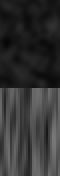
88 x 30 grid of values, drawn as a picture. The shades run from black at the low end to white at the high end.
It is made of 2 by 1 panels. Panel 1,1: very low, blotchy, faint in contrast. Panel 2,1: low, streaked downward.
